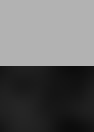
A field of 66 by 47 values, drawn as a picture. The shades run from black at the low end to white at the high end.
It is made of 2 by 1 panels. Panel 1,1: high, flat. Panel 2,1: very low, smooth, faint in contrast.
